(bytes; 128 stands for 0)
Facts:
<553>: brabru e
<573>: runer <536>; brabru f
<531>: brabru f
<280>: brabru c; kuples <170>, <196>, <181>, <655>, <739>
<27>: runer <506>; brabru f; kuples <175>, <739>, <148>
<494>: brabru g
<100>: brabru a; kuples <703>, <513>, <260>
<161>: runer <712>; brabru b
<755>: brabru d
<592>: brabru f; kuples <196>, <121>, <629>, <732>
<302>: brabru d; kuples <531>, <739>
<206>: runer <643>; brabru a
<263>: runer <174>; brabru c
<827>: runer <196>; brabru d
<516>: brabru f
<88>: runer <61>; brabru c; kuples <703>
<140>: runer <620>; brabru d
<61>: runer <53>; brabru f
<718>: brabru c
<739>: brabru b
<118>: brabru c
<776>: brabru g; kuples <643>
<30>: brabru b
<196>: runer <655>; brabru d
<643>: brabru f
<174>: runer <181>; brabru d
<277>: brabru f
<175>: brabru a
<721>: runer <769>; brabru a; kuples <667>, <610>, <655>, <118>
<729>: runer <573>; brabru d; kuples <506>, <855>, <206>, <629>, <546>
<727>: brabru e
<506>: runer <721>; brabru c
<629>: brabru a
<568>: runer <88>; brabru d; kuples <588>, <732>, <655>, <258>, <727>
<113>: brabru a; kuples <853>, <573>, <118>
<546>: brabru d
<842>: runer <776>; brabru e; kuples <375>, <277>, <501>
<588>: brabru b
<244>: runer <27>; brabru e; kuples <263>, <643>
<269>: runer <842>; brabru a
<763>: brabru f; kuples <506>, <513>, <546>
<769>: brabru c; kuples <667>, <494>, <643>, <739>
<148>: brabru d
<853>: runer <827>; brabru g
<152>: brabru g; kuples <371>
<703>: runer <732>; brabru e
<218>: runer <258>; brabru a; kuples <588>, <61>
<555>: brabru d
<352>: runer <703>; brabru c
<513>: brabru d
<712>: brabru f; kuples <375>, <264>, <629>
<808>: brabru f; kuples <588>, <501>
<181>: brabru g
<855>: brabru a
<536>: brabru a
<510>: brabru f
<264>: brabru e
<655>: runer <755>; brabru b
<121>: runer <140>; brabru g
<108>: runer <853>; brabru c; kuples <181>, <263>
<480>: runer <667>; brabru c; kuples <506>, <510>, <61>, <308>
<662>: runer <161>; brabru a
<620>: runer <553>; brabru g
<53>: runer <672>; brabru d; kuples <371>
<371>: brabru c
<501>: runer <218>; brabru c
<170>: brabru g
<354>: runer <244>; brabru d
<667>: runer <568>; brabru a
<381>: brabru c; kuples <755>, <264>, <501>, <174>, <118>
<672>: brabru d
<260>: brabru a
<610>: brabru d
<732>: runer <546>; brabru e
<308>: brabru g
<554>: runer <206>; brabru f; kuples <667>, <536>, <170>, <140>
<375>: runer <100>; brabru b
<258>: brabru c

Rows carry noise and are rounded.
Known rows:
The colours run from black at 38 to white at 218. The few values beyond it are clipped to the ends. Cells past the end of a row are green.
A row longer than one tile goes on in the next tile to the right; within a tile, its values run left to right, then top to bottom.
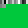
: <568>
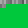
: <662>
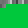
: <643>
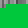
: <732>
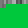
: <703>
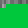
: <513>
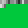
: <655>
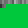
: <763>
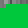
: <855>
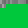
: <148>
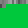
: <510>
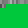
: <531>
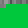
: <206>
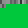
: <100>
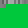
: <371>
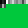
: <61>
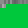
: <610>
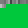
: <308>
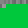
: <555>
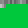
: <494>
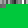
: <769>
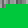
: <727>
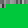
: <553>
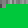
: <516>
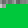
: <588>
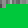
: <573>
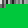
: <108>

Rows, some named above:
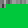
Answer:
<842>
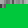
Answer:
<554>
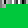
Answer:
<667>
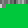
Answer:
<776>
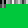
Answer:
<88>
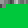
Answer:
<729>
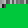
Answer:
<244>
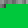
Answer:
<280>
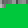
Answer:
<739>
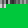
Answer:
<853>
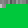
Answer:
<620>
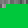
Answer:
<513>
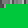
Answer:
<712>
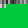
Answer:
<853>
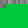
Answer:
<718>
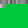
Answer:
<620>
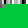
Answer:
<480>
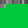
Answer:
<546>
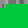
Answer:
<218>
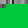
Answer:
<27>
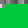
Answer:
<181>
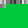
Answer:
<721>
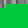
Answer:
<264>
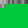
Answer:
<196>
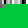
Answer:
<480>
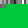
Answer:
<769>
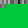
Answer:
<506>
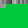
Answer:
<375>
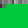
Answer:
<763>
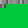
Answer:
<263>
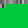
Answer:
<553>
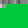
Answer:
<588>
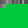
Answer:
<546>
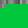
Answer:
<118>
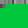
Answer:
<592>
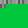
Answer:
<352>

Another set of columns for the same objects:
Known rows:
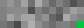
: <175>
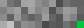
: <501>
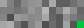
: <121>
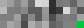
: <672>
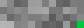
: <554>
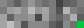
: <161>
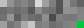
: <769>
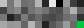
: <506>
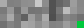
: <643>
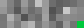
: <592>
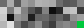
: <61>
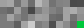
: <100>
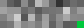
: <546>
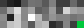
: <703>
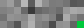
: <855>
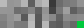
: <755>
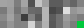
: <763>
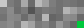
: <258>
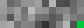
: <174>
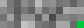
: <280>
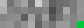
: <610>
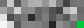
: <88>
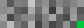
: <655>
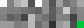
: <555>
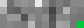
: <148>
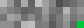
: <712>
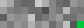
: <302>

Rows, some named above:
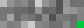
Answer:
<769>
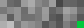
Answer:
<501>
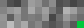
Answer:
<352>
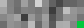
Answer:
<513>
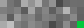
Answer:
<375>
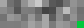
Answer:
<739>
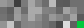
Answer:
<842>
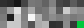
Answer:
<703>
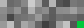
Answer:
<573>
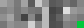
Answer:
<763>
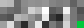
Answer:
<620>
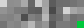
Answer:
<510>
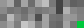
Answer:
<381>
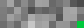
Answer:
<260>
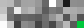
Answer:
<568>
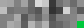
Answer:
<672>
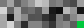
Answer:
<53>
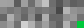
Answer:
<381>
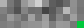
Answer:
<739>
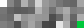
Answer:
<553>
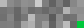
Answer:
<776>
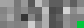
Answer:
<763>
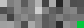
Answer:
<244>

